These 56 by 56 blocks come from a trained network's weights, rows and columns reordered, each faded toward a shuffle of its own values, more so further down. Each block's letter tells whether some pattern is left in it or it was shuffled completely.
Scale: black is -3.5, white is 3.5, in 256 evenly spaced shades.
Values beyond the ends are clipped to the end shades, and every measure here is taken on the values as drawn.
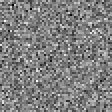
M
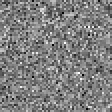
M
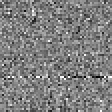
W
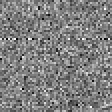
W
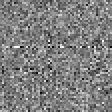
W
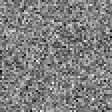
M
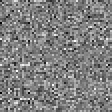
W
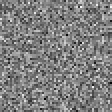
M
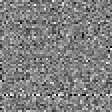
W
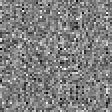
W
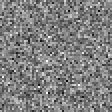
M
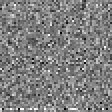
W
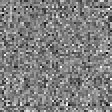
W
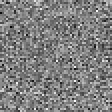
W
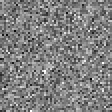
M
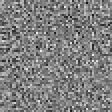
W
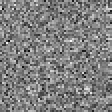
W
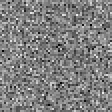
M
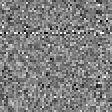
W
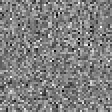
W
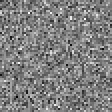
M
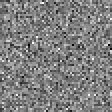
M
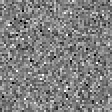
M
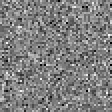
W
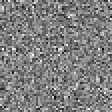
W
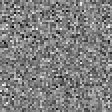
W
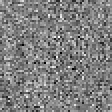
W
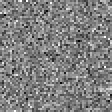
M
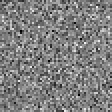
M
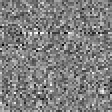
W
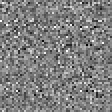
W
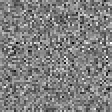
W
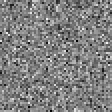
M
